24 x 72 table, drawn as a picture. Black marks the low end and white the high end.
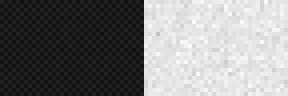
The table splits into one row of 2 panels. Panel 1,1: very low, checkered, faint in contrast. Panel 1,2: very high, fine-grained, faint in contrast.
